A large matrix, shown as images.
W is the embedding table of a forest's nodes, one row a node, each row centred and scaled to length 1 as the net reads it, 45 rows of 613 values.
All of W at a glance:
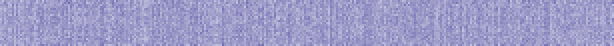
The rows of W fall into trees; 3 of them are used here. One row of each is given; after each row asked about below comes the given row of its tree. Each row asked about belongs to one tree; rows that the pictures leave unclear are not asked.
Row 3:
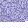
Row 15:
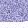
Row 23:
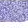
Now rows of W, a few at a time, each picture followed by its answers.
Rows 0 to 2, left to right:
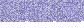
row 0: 3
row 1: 3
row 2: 3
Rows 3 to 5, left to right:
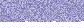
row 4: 15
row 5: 15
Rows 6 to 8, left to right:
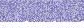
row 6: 15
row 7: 3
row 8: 23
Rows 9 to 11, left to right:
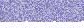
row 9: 23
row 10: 15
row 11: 23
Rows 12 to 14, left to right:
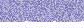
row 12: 23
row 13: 15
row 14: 15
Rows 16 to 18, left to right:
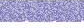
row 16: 23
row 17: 23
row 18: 23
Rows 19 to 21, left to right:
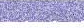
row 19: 23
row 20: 23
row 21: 3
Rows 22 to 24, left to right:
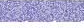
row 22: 23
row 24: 23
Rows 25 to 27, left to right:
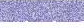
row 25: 15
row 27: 15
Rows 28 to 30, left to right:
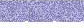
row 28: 15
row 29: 3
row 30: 15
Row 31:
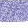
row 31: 15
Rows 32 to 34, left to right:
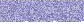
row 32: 15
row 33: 23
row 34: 3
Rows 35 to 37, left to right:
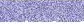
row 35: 23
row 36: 15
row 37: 15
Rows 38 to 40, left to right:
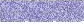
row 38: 3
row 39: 3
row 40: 15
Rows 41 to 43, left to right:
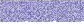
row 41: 3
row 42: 23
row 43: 3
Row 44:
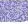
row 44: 23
